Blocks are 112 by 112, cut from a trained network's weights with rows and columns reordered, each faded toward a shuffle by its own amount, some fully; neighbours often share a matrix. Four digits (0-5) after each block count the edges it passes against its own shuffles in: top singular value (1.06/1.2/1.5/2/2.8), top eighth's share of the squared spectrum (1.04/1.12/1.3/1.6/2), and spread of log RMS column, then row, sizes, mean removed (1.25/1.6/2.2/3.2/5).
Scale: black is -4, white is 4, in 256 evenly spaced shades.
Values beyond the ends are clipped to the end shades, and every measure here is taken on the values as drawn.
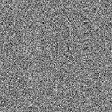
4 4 2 2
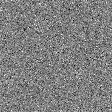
0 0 0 0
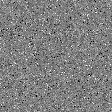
1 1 0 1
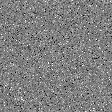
0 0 0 0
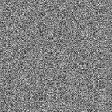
4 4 2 2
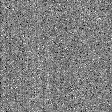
2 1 0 0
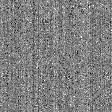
3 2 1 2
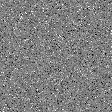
0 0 0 0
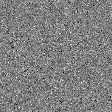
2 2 0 0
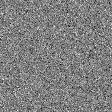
0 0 0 0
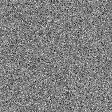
0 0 0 0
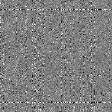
4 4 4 2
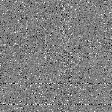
3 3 2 2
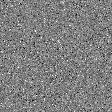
1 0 0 0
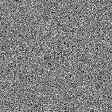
3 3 1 1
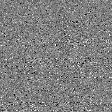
2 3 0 3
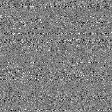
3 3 0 3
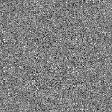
3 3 2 2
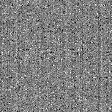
3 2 0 2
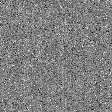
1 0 0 0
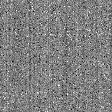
3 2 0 2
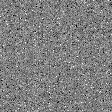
1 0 0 0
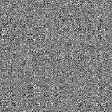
4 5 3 3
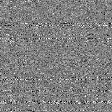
3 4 1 3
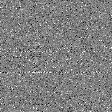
3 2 2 1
